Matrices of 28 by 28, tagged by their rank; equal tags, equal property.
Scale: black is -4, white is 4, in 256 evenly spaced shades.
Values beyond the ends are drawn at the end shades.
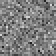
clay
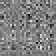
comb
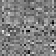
comb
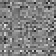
comb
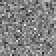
clay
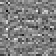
comb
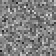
clay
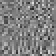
comb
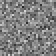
clay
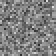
clay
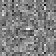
comb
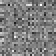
comb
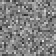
clay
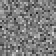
clay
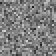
clay
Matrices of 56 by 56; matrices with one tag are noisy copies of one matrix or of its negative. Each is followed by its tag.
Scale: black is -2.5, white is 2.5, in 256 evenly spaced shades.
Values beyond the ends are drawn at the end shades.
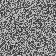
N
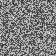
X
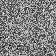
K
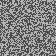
X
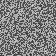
N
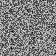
X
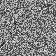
N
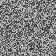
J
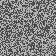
J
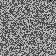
X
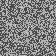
K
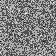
K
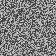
N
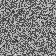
N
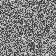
J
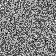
N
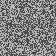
K
